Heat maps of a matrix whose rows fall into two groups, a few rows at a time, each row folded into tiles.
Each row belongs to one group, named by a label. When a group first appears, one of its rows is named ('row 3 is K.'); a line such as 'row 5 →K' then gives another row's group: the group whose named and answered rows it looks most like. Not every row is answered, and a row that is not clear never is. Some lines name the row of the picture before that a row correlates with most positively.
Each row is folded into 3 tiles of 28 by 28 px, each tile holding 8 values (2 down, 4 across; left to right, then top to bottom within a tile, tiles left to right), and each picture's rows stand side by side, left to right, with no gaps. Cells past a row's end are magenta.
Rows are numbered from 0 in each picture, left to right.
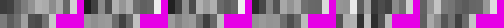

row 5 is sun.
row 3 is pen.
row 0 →pen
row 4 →sun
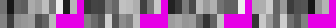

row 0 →pen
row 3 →sun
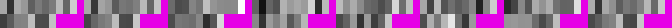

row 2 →pen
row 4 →sun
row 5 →sun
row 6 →pen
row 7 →sun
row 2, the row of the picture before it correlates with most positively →2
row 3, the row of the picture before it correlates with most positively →0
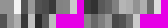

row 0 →sun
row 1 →pen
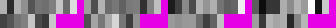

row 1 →sun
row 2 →pen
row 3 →pen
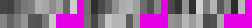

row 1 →pen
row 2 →pen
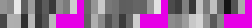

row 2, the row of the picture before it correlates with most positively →2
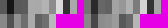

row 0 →pen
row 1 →pen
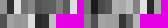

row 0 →sun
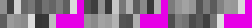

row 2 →sun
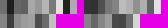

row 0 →pen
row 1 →pen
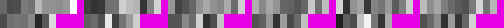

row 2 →pen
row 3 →sun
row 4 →sun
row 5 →sun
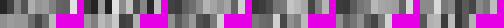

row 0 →pen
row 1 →pen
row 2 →pen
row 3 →pen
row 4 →pen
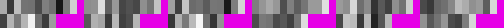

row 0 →sun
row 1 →sun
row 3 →sun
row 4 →sun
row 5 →pen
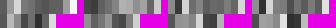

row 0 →sun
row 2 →sun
